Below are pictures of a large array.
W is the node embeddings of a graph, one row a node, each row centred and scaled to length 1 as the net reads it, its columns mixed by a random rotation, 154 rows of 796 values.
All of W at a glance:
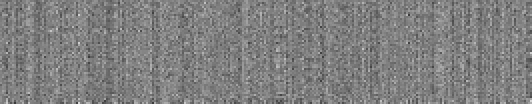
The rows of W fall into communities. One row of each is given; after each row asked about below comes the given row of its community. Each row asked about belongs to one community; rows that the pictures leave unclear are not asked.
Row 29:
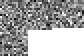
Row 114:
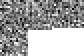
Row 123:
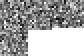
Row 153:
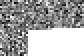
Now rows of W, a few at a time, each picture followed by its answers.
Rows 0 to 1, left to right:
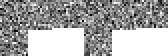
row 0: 114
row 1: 114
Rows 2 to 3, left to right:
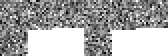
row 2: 153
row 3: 29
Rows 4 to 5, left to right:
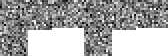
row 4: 29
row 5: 114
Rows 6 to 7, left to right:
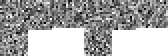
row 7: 153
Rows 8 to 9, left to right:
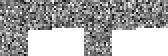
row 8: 29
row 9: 123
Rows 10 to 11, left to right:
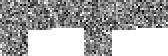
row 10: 153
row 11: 114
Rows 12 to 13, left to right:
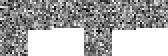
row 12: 114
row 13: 114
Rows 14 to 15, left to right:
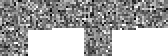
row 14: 114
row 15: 114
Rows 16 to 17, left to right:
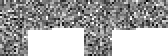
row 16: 29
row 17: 29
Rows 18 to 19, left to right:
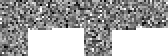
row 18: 114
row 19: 123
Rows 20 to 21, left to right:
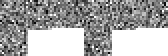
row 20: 153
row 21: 153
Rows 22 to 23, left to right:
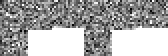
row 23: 153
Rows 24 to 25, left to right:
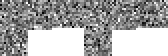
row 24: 153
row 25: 123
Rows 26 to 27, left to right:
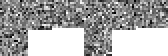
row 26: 123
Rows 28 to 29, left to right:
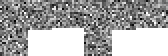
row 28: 123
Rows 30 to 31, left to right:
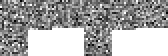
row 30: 123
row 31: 29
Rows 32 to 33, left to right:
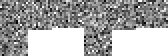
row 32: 114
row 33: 123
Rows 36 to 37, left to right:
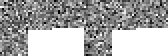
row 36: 114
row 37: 114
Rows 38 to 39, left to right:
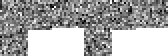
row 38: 123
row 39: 153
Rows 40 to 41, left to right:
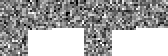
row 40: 153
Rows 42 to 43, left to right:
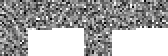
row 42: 29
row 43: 114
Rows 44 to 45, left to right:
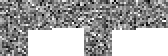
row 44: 114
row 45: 29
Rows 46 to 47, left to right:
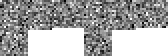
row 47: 29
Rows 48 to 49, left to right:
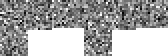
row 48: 29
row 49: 123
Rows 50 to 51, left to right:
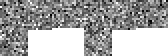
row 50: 114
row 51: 114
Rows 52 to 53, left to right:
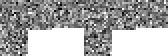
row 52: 153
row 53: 123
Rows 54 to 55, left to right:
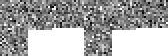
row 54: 123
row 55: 114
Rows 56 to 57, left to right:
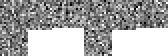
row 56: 153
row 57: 123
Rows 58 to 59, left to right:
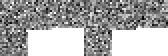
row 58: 153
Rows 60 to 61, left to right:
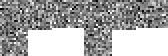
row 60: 114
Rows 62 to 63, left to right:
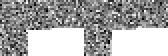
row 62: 153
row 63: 153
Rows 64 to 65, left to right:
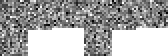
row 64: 153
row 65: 153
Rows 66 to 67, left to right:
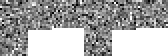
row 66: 114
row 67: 29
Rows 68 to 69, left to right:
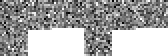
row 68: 153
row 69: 153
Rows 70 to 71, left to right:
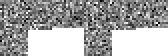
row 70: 123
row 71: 29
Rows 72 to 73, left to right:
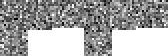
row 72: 29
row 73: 114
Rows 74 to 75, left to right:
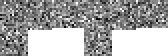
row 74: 29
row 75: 29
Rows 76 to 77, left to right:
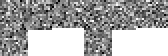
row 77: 114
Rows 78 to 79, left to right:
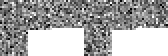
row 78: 153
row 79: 153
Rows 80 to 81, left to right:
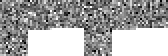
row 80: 153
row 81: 114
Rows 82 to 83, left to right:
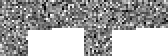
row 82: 29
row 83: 123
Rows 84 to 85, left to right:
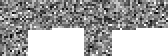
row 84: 123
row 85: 114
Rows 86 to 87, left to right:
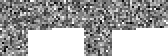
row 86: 153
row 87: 114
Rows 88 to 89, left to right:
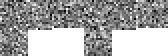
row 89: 29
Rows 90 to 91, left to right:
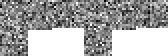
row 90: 29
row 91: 123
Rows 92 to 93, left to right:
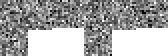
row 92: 114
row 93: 114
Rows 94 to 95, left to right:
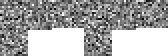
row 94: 29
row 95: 29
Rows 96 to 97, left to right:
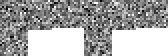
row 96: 123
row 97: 114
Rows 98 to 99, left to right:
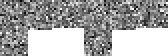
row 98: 29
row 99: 123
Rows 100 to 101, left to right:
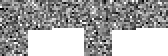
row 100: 114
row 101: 29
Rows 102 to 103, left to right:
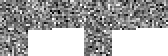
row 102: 114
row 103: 114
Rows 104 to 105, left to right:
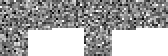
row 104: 114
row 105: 29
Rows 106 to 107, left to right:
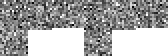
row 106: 29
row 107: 114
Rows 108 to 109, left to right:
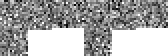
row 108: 123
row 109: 153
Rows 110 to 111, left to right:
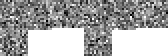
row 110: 153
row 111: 29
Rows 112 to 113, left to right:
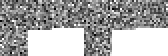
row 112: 29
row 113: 153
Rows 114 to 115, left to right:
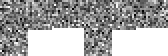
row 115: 114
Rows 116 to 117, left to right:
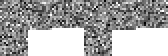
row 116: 123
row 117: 123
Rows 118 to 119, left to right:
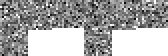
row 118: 114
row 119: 114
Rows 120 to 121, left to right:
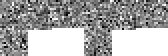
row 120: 153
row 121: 29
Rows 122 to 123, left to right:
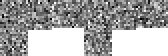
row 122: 153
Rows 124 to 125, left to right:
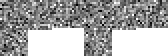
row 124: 114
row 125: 114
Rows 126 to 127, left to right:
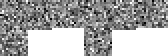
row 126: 29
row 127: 123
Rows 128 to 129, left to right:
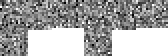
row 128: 114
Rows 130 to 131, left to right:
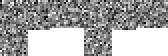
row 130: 153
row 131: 123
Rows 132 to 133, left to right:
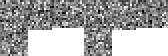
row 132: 123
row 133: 114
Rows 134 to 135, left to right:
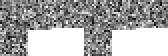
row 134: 153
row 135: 153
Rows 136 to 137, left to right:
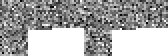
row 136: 123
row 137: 114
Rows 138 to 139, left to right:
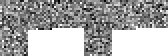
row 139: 114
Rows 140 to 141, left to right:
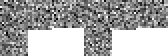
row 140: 114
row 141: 123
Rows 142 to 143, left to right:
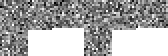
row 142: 29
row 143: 153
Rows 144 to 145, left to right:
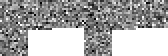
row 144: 114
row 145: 114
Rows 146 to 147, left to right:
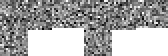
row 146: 29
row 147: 29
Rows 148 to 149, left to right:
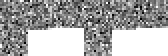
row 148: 153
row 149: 123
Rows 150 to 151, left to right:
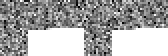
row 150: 153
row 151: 153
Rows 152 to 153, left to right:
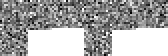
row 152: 153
